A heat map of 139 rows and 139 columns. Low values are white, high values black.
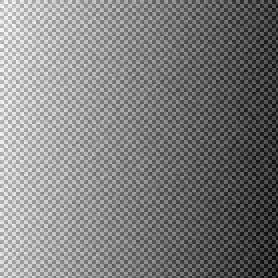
Grain: checkered. Lone odd cells: none. Slope: up to the right. Odd rows or columns: none.
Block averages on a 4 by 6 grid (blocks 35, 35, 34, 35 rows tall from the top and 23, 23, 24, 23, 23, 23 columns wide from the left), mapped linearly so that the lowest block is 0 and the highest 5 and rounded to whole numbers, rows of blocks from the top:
012344
012345
012345
112345
